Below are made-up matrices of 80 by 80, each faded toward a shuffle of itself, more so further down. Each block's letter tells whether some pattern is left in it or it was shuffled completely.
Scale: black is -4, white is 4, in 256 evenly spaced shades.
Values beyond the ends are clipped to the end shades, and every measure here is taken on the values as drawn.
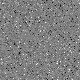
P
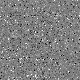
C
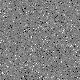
P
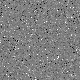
P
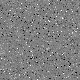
P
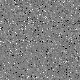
C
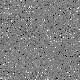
C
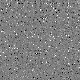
C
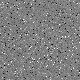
P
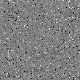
C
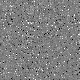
C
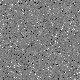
P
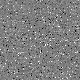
C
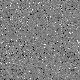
C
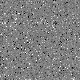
C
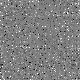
C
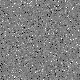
P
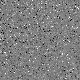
P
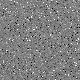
P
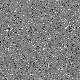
P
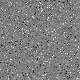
P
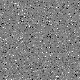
C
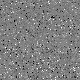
C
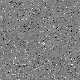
C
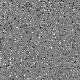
C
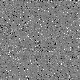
C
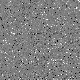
C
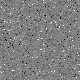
P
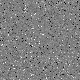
P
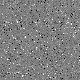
C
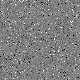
P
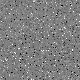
P
